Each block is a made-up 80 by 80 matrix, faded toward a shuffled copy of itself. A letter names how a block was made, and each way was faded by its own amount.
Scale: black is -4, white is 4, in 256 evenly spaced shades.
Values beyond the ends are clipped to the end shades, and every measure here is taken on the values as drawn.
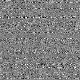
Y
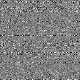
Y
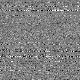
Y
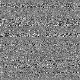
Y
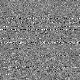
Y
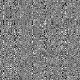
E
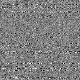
Y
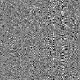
E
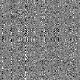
E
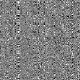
E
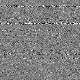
Y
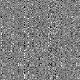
E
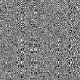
E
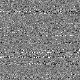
Y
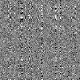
E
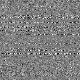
Y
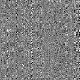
E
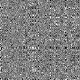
E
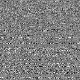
Y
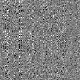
E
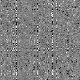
E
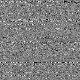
Y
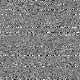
Y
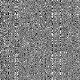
E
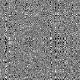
E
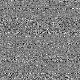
Y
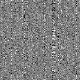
E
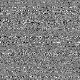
Y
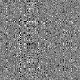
E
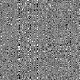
E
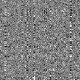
E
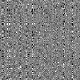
E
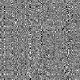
E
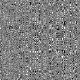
E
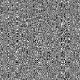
E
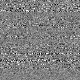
Y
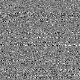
Y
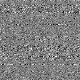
Y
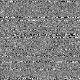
Y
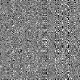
E
